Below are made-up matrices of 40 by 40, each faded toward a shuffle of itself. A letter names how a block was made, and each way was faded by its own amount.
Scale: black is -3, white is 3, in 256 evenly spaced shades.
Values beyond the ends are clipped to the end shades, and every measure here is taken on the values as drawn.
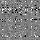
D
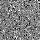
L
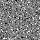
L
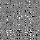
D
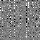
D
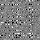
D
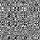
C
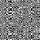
C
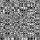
C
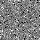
L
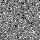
L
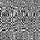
C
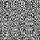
C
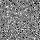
L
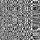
C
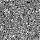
L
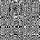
C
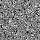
L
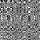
C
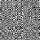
C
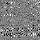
D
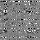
D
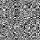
C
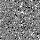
L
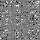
D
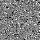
L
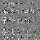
D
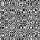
C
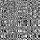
C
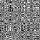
C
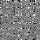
D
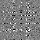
D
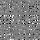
D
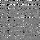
D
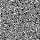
L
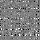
D
